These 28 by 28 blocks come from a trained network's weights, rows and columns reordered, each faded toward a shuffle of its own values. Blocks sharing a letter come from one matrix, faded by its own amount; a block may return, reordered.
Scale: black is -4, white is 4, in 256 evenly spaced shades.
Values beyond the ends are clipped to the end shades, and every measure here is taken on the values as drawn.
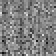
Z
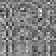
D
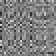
D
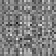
D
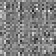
D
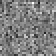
Z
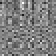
D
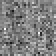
Z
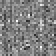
Z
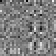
D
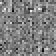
Z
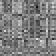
D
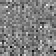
Z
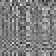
D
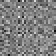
D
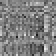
D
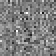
Z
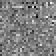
Z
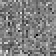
Z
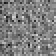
Z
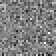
Z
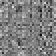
D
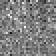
Z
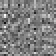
D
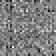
Z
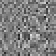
D
